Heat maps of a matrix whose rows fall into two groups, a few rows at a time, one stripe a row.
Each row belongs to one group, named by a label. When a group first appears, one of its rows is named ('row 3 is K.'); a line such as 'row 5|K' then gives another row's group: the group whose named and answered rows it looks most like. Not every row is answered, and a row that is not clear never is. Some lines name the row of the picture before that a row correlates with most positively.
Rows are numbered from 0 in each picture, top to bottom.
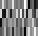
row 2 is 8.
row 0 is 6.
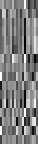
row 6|6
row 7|6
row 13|8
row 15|8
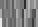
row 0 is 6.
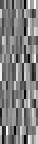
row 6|8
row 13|8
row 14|6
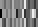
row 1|8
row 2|6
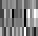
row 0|8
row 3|6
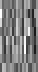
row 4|6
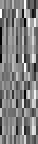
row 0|6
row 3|8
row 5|8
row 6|8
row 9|8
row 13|8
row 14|8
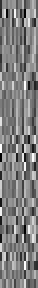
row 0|8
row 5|8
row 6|8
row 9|6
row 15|8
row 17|8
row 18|6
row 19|8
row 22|8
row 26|8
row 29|6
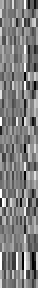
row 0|6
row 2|8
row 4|6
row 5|6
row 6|6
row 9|6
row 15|8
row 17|6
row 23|6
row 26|6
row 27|6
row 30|6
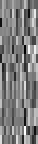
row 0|6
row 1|8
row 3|8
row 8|6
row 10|6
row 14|6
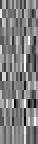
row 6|6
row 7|6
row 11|6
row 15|6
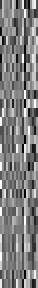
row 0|8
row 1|6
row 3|8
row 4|6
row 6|8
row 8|8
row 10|6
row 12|6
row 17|6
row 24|6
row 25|6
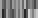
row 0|6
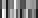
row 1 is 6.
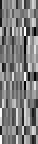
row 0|8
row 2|8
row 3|6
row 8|6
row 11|6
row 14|8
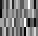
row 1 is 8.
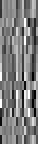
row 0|8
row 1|8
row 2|6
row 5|6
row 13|8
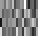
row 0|6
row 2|8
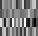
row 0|8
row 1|8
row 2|6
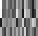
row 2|8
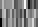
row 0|6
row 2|8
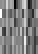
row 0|6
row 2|6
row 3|6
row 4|6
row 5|6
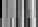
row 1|8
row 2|8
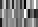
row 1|6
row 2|8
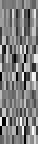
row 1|8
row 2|8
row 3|8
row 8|8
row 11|6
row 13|6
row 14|8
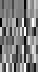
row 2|8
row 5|8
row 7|6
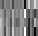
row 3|6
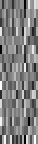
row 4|6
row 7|6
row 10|8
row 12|6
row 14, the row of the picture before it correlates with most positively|0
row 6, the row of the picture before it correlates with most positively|0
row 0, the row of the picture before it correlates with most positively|0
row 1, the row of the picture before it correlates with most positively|0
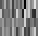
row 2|6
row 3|8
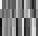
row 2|8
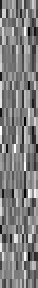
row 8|8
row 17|6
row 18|6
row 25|8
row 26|6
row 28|6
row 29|8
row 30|6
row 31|6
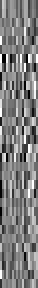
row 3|6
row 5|8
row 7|6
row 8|8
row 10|8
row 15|6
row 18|8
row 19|8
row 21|8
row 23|8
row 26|8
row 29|6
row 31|8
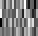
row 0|6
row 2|8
